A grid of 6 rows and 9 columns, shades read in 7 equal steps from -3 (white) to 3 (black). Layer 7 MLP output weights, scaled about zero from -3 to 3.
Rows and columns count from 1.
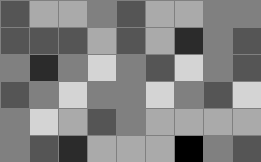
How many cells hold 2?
3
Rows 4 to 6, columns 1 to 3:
1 0 -2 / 0 -2 -1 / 0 1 2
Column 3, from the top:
-1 1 0 -2 -1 2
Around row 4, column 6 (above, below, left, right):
1 -1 0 0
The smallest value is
-2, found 6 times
